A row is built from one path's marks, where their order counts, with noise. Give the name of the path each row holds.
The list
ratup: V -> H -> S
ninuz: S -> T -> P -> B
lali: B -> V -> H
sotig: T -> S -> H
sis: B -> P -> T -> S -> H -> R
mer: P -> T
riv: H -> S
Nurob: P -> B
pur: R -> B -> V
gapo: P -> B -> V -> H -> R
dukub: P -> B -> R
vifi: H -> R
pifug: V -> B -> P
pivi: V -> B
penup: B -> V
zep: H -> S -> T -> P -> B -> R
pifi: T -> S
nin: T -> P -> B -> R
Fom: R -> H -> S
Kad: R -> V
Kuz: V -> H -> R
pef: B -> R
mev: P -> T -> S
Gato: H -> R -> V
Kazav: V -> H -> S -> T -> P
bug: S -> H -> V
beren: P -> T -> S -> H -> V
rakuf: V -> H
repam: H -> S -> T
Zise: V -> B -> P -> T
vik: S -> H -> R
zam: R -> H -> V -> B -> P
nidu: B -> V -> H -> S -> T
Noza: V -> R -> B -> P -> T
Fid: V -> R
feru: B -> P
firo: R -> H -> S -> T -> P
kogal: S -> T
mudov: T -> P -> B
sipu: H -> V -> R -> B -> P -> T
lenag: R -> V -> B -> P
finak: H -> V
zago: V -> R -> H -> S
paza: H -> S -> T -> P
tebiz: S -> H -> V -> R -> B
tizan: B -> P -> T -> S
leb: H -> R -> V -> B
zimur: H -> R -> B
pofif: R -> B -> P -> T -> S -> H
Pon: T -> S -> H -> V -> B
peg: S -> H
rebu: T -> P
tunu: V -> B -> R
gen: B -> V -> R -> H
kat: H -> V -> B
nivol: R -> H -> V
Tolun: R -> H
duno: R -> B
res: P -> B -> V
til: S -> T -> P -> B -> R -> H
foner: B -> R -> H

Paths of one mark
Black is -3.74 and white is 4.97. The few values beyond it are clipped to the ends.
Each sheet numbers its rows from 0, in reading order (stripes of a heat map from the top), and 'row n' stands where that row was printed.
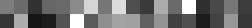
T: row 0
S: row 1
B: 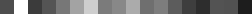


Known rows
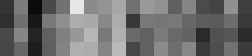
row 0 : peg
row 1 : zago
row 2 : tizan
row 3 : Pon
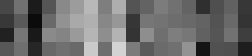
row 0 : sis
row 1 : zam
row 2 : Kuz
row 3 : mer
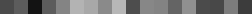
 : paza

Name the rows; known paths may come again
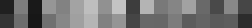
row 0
finak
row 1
lenag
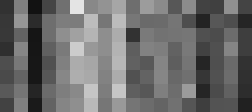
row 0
peg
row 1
res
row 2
sipu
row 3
bug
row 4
ninuz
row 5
til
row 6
mudov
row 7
dukub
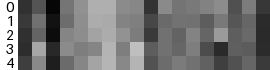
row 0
nivol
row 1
pur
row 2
Kad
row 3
pifug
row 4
nidu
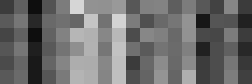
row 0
vik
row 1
mer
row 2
paza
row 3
mev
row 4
Pon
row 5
sotig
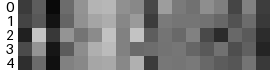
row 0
zimur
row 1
zam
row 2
pivi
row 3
pef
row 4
zago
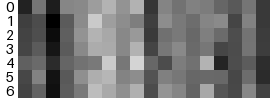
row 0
Kuz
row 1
Fom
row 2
firo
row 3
zep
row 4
rebu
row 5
foner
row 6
repam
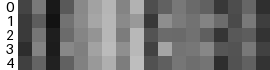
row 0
sis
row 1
leb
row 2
gapo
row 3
kat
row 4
beren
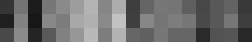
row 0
Noza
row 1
ratup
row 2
tizan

